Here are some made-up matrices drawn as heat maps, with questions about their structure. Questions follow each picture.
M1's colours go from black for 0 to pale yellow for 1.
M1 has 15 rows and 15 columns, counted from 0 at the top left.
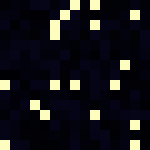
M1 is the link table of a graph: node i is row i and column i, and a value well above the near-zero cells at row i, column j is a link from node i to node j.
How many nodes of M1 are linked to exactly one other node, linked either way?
2
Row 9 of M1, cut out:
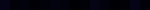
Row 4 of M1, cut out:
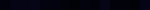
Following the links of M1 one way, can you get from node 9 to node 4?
no
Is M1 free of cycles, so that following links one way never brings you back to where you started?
yes
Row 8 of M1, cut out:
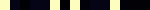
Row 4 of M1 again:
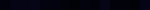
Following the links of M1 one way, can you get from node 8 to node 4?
yes
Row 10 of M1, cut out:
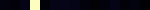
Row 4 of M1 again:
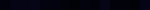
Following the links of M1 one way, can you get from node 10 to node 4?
no
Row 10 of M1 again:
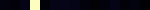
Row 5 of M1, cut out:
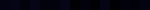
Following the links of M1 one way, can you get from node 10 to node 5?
yes
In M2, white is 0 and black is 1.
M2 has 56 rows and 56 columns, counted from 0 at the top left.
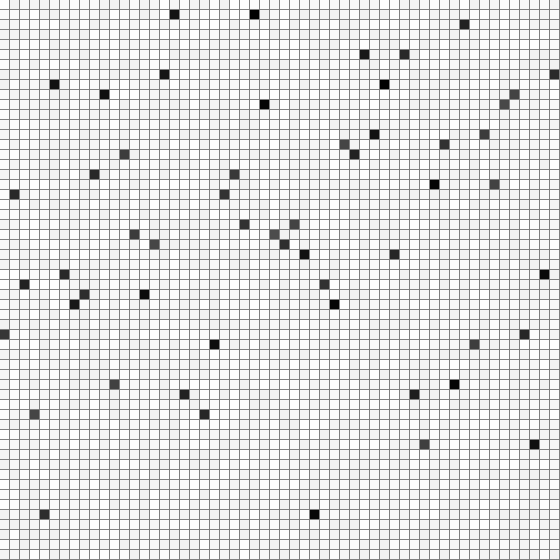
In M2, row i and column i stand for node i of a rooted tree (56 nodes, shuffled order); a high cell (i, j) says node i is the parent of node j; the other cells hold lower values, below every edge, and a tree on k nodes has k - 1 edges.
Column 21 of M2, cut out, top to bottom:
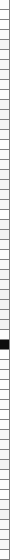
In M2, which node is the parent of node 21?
34
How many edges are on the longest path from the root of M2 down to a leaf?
5
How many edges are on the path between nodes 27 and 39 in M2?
5
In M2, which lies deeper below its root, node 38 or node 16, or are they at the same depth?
node 16
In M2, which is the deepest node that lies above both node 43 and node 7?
25
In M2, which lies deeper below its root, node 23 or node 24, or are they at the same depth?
node 23
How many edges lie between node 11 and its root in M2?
5
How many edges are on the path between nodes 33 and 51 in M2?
6
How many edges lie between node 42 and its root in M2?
5
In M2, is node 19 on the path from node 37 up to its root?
yes
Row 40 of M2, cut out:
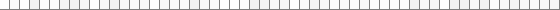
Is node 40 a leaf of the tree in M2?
yes
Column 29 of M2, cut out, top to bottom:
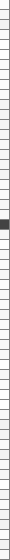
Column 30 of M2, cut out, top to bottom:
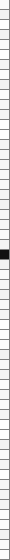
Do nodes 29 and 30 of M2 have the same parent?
no
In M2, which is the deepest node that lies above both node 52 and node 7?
30
